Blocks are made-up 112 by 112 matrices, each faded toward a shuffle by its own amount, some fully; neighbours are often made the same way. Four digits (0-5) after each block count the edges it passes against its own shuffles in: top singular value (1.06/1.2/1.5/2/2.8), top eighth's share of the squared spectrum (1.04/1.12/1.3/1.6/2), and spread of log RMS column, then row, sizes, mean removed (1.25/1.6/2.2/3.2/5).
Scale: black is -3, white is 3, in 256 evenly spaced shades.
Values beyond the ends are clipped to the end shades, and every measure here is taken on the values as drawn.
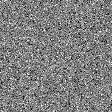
0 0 0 1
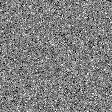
0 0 0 1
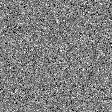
0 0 0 2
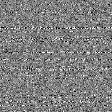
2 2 0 4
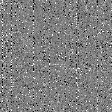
3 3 3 1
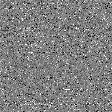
1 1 0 2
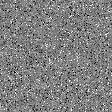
3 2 1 0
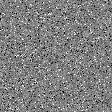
2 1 0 0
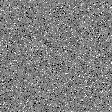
2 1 0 0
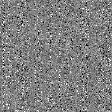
1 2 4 0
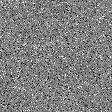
0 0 0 0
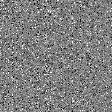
1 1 3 0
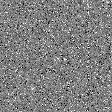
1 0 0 0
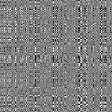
5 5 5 4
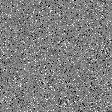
2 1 0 0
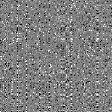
5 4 3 2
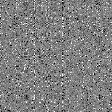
4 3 2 1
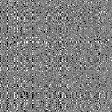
5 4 4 3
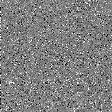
3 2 1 1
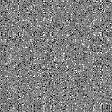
4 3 2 2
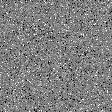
0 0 0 0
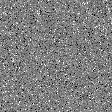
0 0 0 0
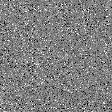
1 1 1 2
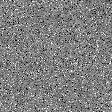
0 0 0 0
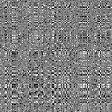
5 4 4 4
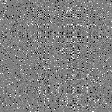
5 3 2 2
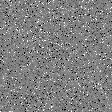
0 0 0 0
